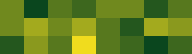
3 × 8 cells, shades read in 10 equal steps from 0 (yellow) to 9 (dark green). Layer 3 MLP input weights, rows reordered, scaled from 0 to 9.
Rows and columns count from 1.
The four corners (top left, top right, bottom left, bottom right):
5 6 8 7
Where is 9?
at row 1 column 2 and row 3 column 7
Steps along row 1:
up down up down same up down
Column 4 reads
7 3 0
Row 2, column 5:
6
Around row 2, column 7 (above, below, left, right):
8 9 8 4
